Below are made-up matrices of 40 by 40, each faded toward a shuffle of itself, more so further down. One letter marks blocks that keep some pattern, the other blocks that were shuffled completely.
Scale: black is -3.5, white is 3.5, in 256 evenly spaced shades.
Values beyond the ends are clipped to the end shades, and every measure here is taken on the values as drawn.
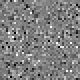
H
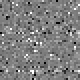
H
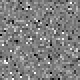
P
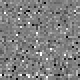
H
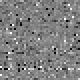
H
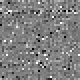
H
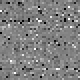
H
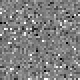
H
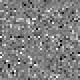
H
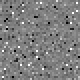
P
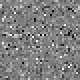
H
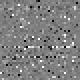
H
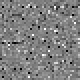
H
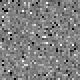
P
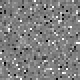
P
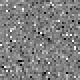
P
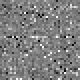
H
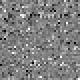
H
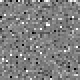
H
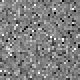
P
